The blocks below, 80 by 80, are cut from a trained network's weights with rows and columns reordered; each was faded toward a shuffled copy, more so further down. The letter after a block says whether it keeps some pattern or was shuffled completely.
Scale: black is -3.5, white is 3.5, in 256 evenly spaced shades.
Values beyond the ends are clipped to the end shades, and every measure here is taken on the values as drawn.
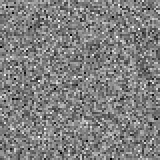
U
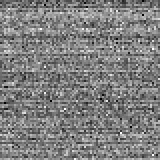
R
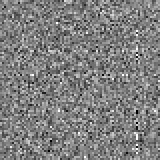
R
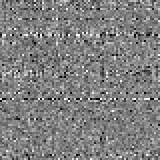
R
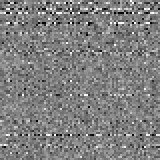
R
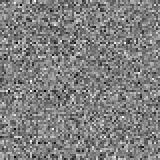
R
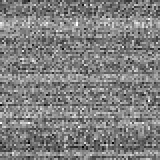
R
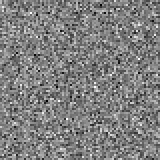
R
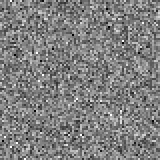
U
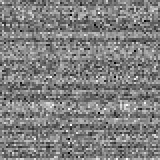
R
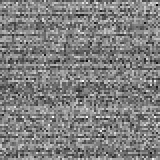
R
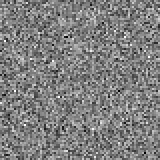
U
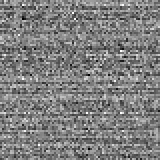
R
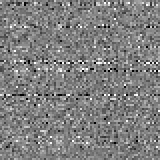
R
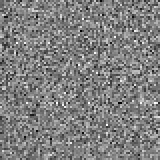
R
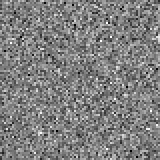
U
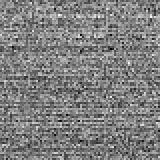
R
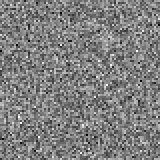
U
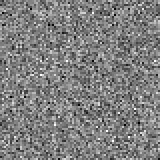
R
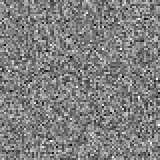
U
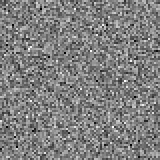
U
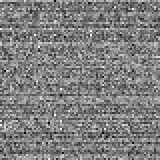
R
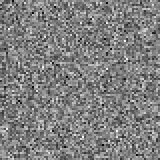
U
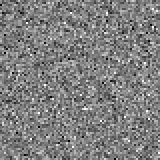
U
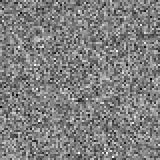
U
